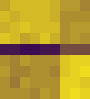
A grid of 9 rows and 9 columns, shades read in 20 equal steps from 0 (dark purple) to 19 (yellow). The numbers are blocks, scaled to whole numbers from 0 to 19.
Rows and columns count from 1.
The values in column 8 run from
6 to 19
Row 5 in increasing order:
0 0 1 1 1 1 6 6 6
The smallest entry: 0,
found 2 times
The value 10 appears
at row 8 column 2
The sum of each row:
130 130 134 131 22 125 124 124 127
